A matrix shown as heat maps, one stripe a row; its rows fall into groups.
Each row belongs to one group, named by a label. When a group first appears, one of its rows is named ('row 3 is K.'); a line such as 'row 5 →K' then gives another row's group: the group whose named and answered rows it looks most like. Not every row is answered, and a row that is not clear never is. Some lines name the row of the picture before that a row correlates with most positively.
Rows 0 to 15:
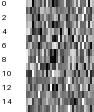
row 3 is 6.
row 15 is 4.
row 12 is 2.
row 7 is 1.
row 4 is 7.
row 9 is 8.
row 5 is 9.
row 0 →6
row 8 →1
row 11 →4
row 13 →9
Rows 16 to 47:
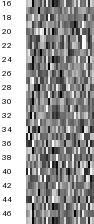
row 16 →6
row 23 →7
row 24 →6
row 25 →4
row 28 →4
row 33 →9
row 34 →4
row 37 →6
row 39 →2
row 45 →6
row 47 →6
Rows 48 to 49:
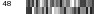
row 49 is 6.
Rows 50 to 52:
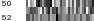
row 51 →2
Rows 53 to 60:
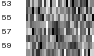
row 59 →7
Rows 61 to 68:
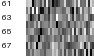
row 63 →4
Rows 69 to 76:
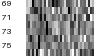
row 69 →6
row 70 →7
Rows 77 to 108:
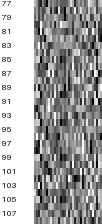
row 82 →7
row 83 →8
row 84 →1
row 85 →6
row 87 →2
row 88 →1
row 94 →6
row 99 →6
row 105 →6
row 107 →9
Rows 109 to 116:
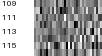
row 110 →6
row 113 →8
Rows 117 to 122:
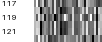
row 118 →6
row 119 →8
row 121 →6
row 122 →8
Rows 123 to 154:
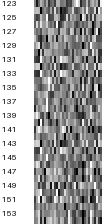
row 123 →4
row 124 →6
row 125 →9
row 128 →4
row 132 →6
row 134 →2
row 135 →2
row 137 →9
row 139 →7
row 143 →6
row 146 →7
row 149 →2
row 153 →7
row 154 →7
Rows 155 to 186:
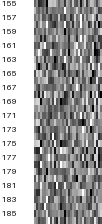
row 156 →4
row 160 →7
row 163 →8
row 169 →6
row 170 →8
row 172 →7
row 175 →6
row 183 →9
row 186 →2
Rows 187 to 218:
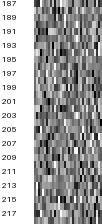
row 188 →1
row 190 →4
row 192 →4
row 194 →6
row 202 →6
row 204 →4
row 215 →2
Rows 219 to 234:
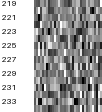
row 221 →4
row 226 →8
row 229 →4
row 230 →7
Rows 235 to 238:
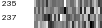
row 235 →4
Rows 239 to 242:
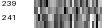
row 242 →8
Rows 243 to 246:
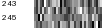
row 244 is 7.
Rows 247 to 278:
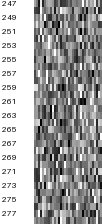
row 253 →2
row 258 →9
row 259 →1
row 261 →7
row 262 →2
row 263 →2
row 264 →6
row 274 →9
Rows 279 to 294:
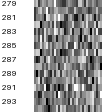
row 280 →9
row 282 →6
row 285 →9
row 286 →6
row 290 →8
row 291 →1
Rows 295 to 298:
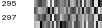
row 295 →2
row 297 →2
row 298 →6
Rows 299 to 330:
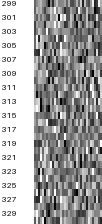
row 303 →9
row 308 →1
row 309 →8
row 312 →4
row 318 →4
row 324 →9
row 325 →4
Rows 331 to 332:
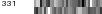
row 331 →7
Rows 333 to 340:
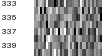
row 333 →8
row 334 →7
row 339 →9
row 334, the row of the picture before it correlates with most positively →332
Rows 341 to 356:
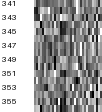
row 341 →4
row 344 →6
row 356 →6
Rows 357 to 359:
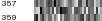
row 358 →6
